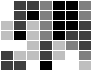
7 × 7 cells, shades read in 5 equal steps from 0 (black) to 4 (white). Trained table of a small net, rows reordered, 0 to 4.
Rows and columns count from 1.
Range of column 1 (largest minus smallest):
3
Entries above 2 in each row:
1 1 2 2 4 4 4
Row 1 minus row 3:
1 0 -2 0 0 0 1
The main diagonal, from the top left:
4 1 3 2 3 4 3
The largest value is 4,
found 8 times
